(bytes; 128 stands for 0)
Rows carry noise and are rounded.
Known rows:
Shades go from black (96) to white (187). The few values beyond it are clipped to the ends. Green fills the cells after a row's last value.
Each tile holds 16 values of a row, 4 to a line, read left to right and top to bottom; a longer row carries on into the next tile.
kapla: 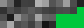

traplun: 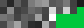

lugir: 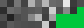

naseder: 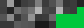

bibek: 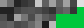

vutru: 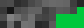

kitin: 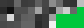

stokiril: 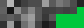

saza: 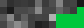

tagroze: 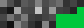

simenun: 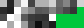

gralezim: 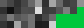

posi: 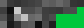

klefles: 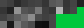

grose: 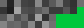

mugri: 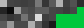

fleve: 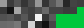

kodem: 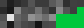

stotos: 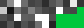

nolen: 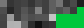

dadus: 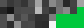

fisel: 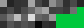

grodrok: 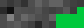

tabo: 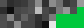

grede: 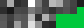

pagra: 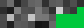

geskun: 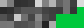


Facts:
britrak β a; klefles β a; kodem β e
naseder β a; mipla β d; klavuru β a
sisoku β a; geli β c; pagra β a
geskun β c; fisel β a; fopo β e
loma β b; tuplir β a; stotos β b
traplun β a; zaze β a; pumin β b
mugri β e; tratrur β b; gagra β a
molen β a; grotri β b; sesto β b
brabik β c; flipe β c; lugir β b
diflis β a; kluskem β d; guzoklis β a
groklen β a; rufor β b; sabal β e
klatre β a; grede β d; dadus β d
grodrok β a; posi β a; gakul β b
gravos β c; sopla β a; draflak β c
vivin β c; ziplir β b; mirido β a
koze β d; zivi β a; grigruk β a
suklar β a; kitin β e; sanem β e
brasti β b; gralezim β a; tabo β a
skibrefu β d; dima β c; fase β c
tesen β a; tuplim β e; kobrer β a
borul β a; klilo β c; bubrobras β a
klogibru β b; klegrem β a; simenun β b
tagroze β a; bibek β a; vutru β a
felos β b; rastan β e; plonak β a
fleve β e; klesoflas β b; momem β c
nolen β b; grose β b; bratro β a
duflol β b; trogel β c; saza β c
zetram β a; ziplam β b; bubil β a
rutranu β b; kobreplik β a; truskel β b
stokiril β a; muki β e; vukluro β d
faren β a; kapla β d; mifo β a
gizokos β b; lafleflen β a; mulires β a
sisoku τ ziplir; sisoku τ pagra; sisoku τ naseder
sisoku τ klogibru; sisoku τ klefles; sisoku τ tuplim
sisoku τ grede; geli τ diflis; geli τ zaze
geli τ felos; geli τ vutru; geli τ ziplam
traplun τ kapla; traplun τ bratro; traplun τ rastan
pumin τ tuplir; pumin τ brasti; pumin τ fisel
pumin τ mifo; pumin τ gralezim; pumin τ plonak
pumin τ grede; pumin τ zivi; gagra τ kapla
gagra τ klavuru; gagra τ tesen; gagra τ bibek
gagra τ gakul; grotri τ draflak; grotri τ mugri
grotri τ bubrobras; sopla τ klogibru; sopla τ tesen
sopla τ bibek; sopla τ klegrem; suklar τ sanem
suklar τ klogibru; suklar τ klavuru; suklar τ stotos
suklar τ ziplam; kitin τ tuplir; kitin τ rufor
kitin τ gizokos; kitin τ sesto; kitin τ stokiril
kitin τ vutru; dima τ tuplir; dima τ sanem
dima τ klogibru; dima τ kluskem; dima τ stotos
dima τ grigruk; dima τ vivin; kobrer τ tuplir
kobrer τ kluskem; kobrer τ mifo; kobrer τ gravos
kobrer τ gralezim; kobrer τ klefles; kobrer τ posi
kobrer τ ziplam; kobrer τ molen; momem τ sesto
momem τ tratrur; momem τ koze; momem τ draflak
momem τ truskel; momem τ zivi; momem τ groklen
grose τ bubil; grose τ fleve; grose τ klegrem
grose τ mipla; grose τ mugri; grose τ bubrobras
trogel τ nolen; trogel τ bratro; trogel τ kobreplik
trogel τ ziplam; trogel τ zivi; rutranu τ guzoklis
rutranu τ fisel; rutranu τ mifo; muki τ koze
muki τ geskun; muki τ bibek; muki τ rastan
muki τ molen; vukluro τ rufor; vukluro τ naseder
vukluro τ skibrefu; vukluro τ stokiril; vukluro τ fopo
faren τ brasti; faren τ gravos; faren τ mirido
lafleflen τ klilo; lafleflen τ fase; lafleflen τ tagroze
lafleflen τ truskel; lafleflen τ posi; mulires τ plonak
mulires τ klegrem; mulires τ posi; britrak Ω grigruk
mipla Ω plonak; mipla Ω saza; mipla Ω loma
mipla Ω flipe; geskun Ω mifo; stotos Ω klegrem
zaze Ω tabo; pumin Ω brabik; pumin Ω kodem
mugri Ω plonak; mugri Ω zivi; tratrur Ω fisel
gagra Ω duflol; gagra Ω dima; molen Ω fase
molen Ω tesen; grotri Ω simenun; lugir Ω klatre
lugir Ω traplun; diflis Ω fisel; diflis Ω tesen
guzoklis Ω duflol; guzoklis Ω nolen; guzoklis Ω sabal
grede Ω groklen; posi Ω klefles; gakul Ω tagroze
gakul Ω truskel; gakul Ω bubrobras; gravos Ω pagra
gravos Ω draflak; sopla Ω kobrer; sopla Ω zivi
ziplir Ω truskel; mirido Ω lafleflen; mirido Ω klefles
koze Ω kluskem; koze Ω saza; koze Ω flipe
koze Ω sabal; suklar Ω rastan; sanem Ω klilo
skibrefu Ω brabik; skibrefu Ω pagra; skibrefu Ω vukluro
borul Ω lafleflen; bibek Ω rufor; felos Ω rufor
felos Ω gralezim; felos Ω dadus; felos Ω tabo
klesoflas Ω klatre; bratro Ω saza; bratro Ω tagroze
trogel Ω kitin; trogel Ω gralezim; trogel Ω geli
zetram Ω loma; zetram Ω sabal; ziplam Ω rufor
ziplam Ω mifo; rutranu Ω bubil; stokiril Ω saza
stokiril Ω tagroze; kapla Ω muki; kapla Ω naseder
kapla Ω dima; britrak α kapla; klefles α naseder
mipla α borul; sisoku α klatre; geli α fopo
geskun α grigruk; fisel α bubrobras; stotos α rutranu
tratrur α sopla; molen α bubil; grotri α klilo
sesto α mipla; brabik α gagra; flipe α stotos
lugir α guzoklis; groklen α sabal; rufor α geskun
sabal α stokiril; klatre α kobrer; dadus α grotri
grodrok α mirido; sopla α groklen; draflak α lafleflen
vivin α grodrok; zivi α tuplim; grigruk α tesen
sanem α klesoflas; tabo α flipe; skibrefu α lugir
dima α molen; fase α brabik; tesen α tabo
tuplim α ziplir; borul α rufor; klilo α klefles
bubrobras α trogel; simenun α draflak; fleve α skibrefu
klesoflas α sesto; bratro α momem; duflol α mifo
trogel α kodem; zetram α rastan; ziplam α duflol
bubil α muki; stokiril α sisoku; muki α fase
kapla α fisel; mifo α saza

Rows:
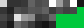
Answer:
guzoklis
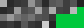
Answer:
fase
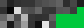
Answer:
lafleflen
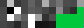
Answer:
skibrefu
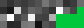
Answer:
vukluro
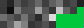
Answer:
dima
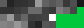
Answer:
muki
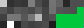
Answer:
tratrur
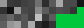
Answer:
bubrobras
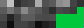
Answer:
ziplir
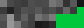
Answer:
kobreplik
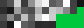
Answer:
grigruk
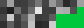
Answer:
rufor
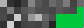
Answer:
molen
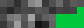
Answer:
brasti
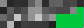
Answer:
tesen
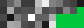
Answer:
rastan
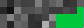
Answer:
mulires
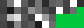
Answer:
klegrem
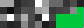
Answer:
klilo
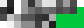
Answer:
grotri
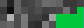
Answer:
momem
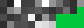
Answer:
suklar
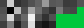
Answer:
fopo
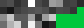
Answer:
groklen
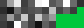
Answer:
britrak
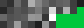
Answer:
klatre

